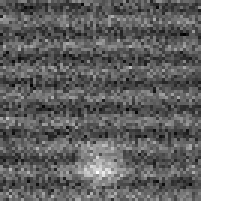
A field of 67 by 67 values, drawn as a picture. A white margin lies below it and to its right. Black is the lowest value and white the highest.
Odd rows or columns: none. Bumps: one, in the bottom middle. Seam: none. Ninth with the highest average: bottom middle. Stripes: horizontal, repeating 8 times.
